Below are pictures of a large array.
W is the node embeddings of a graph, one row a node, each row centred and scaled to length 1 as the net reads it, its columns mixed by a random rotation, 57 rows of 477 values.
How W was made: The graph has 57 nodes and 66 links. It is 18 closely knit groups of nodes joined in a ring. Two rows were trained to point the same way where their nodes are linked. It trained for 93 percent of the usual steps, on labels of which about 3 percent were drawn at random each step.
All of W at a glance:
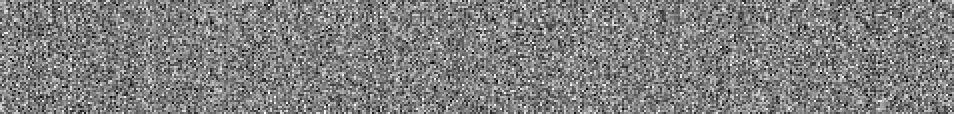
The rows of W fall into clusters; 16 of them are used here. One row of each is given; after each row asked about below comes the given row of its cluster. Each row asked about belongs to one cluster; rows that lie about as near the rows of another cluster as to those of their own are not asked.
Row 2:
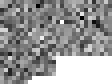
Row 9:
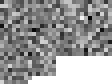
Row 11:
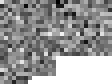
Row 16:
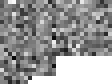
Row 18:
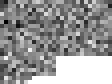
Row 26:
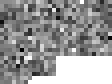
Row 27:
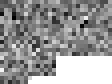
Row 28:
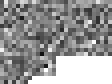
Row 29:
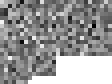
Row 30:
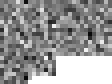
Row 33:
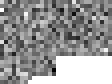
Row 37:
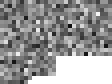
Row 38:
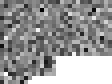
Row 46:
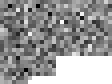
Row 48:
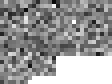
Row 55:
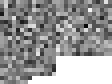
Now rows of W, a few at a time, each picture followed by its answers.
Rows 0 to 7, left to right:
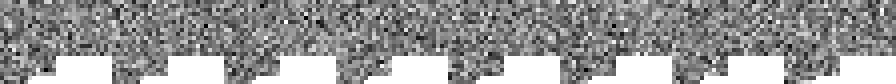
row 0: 48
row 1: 29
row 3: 37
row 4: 55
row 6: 16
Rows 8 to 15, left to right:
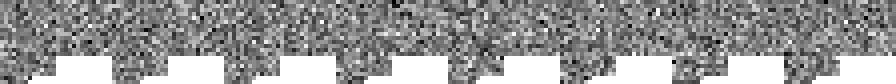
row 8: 16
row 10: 9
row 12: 48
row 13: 38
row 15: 2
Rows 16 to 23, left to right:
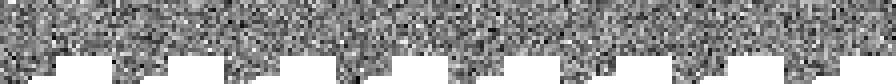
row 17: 28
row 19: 37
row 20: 46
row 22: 38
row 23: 26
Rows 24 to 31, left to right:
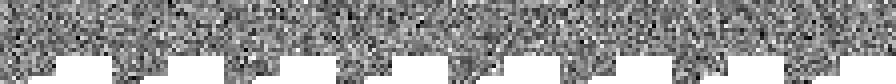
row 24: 46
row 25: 11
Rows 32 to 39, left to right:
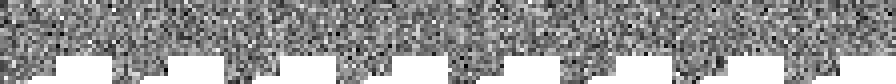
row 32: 18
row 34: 30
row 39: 33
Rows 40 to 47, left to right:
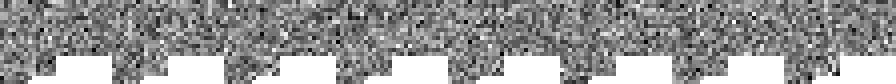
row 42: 28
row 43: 27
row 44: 29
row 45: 11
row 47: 30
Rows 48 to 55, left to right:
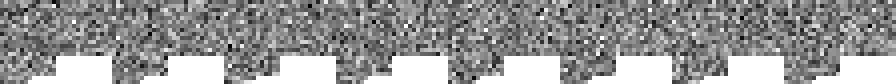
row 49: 28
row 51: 48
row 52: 38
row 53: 55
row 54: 33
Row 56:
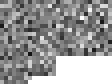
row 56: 9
